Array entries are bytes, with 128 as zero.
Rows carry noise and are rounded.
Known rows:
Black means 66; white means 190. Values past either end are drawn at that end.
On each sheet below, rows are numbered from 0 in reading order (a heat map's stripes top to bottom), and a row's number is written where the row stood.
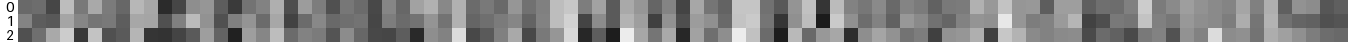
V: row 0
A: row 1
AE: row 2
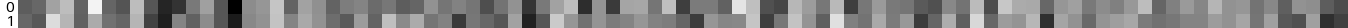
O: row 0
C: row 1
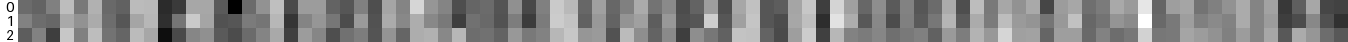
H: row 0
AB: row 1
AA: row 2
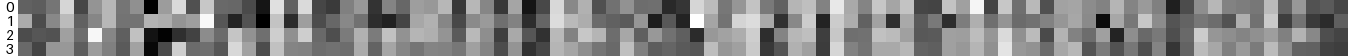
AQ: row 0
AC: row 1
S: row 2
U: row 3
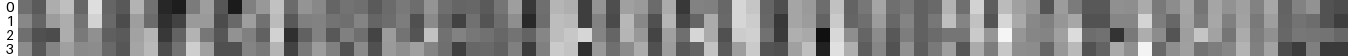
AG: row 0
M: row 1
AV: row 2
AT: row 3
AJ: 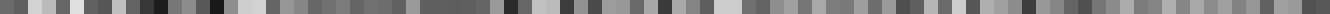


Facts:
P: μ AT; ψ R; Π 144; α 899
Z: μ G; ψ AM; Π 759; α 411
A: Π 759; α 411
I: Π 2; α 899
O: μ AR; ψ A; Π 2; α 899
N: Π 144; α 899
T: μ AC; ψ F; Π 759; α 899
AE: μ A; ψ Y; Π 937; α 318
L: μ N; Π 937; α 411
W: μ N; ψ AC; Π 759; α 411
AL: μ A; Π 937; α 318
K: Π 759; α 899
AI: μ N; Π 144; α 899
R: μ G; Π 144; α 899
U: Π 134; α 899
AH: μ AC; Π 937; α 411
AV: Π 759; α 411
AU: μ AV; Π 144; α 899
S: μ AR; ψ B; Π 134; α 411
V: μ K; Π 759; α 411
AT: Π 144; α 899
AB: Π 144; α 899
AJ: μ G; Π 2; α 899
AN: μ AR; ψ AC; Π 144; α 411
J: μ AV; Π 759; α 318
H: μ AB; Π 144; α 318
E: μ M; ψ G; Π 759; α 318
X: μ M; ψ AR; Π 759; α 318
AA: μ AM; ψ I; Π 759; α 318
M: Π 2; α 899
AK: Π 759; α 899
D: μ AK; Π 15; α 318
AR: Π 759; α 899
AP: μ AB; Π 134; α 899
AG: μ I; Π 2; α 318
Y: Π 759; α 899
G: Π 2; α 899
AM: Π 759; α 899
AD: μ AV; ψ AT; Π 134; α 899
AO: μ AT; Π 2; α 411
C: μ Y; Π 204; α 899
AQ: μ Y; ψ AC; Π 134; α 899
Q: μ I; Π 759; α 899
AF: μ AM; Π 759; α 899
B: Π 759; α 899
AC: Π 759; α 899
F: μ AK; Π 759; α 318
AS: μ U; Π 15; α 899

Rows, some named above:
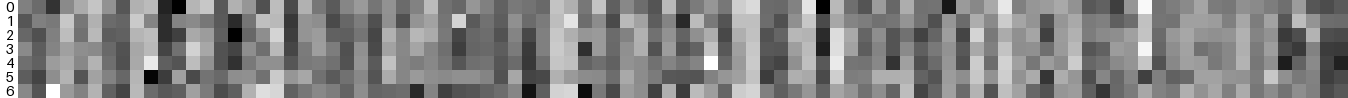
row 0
AR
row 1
Z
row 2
AU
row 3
AT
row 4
N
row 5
AP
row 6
G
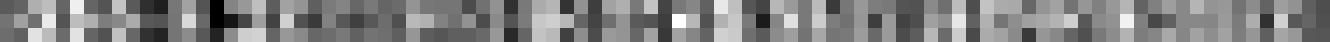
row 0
O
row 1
W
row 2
AJ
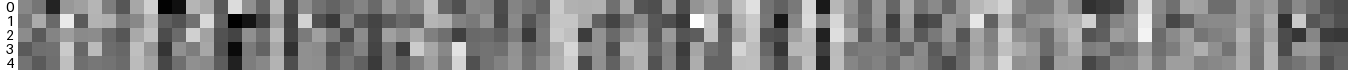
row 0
B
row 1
W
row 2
AT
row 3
T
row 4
F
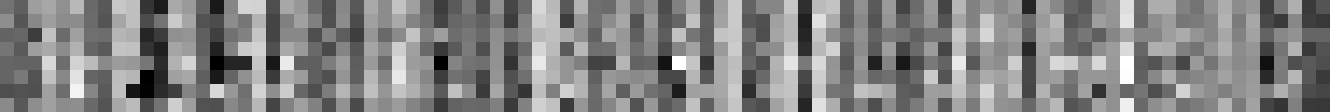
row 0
R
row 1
AT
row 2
J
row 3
R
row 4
AN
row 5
P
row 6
S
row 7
AT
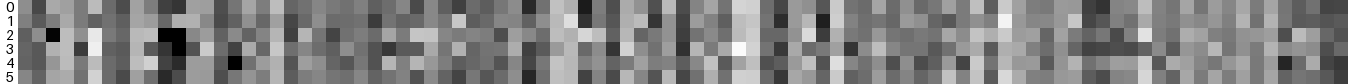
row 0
I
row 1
Y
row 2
X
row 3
AH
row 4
AI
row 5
M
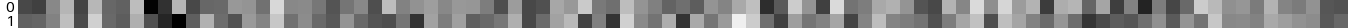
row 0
AD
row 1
AL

